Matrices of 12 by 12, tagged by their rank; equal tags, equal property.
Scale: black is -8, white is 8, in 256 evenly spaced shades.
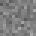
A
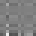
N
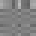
N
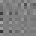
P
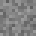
A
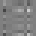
N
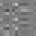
P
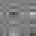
N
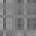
N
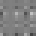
N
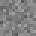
A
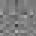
P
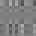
N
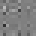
P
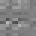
P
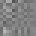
P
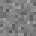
A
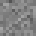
A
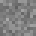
A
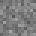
A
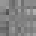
P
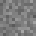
A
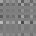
N
